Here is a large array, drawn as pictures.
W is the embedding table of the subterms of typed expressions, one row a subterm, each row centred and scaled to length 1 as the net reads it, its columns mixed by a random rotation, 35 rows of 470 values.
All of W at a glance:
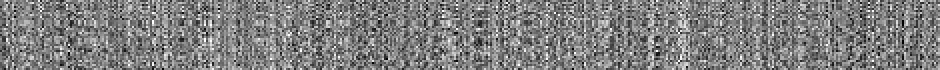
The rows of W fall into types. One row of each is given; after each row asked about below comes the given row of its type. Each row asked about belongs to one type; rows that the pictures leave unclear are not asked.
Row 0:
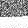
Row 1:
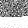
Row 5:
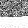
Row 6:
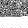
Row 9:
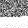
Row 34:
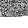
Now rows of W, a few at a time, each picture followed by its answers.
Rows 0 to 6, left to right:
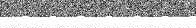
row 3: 5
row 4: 0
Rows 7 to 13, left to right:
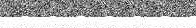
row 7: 1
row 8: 5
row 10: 6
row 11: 6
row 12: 6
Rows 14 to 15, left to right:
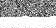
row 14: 0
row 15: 1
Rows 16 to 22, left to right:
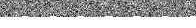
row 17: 5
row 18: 9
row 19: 6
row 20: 6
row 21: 1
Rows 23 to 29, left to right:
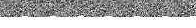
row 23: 9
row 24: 34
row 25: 34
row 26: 9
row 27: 9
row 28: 1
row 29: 1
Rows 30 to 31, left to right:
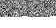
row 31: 0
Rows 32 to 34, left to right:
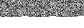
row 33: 5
